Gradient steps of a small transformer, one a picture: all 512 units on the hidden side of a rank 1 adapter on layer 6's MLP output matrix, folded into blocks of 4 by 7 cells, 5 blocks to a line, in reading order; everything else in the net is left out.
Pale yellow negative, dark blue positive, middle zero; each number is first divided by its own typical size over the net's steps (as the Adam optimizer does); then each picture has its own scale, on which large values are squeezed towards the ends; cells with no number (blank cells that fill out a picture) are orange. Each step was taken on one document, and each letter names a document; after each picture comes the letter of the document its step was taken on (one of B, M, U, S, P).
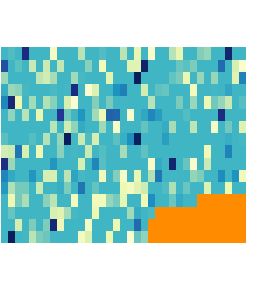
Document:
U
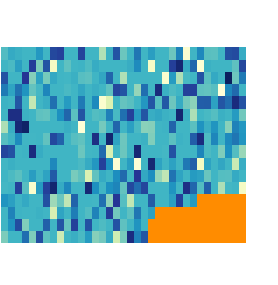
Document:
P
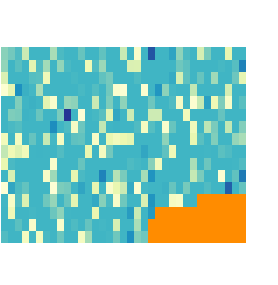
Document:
U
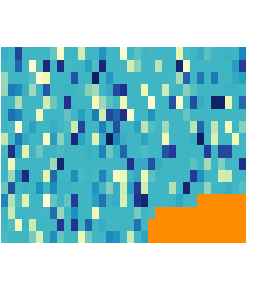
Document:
P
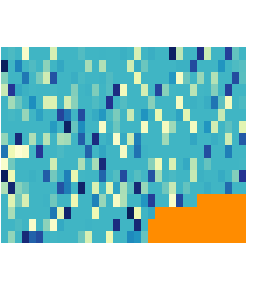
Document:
U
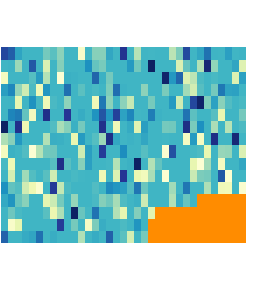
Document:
P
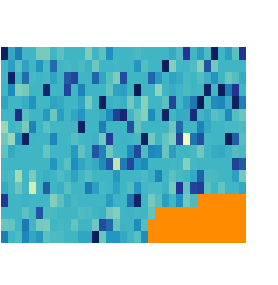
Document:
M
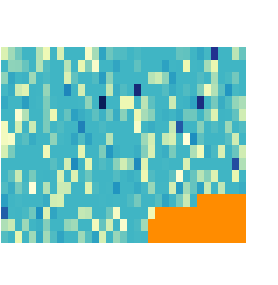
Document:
M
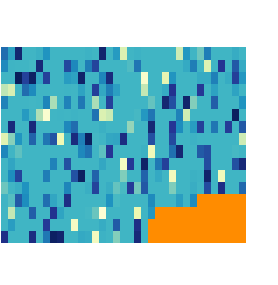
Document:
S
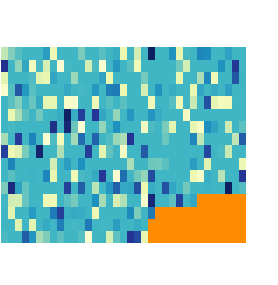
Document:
U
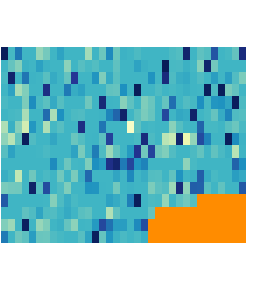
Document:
M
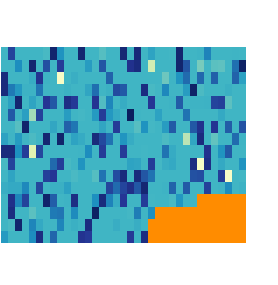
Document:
P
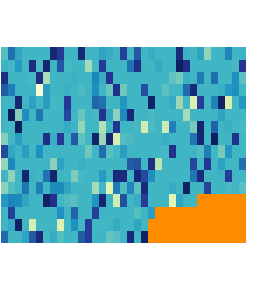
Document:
P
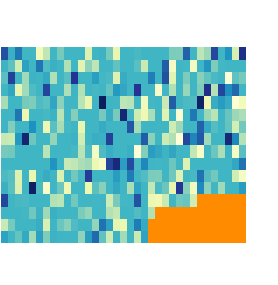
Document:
M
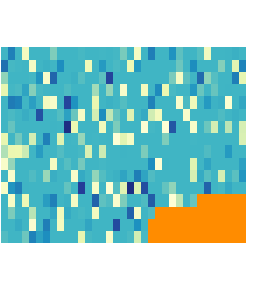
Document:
U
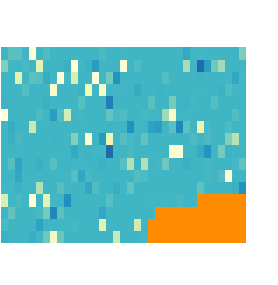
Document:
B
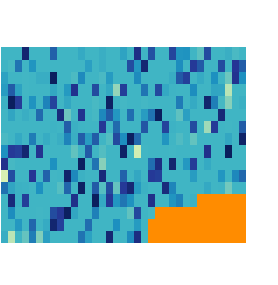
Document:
U
